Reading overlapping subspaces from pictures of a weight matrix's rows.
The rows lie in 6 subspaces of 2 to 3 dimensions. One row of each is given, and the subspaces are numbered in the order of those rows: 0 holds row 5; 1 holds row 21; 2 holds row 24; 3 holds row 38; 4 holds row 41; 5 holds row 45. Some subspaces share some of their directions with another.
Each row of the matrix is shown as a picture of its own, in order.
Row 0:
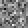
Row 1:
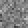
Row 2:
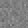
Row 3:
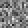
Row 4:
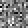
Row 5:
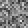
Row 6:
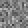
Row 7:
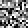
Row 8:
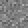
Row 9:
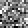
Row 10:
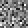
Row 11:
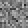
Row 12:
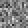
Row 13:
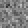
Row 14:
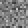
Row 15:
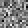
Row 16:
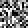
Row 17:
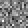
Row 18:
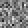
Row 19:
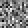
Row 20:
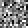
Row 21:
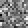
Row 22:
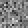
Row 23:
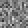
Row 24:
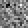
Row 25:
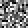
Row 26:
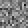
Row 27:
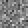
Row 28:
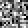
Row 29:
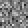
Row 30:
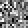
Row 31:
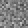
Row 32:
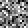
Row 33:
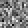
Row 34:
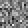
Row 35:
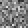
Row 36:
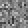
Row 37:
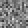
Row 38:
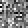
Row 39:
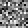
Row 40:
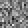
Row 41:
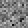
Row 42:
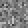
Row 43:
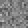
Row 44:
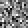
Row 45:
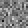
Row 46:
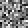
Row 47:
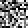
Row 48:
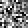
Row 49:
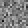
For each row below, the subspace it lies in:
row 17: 5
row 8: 4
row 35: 0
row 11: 0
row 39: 1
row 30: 1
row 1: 1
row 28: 5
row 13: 2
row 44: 3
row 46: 4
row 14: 0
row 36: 5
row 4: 3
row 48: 3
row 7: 1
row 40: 3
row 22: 1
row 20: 5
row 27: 4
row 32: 0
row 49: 5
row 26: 1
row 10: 2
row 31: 2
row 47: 0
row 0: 4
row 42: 5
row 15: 5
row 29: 5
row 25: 4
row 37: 4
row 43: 1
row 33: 3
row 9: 1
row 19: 4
